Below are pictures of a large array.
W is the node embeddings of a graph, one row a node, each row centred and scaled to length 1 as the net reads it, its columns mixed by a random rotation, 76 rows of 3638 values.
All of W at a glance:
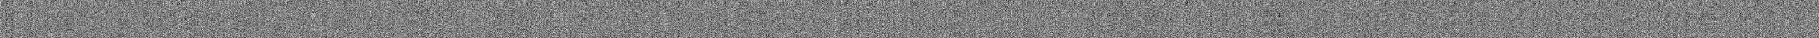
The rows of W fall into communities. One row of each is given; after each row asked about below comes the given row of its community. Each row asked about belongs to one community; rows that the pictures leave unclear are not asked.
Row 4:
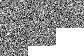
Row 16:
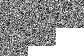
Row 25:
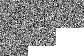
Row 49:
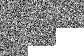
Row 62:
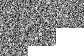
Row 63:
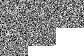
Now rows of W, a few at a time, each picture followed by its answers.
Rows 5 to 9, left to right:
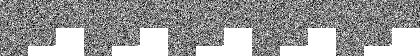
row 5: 16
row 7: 16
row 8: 16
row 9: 63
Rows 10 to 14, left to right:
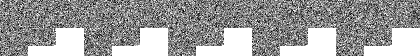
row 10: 16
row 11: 4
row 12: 4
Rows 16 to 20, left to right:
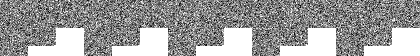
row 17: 49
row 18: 63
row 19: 62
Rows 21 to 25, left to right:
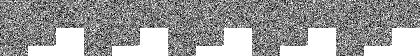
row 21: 4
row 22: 4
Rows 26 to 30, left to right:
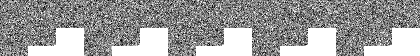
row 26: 49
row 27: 49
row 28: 49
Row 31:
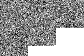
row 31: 4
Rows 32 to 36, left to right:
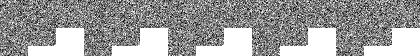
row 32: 49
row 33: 62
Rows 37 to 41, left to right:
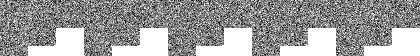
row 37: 49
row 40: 62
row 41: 16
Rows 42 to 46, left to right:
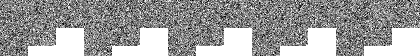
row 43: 25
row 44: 16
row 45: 62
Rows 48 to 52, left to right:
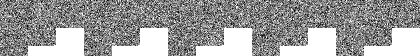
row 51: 62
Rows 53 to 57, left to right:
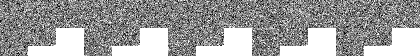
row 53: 16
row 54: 16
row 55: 25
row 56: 62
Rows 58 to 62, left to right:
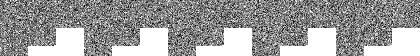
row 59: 49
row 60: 4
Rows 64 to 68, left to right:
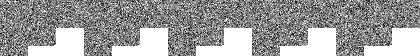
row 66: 16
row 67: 4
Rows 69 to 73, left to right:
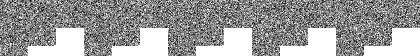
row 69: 62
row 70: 62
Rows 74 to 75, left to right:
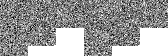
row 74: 62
